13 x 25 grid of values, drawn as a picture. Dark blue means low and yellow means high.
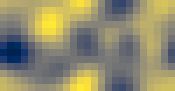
Overall the values sit about 60% of the way up the scale. The field is mottled with small blotches. No lone cell stands out from its neighbours. The middle left is the ninth with the lowest average.
